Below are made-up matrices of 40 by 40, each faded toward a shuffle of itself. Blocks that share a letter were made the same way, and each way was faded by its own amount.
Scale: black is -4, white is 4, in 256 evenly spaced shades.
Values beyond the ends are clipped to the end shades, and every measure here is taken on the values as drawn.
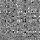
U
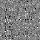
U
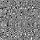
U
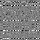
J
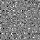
U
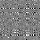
J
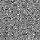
U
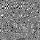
U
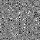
U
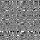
J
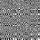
J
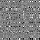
J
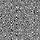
U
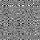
J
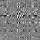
J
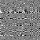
J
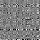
J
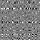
J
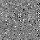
U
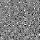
U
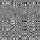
J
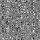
U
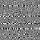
J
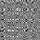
J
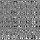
J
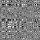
J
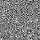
U
